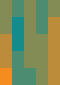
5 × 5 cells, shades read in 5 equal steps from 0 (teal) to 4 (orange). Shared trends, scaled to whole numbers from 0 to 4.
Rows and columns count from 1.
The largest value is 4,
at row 5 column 1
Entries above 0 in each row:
5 4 4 5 5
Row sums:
8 8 10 11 11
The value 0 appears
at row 2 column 2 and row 3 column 2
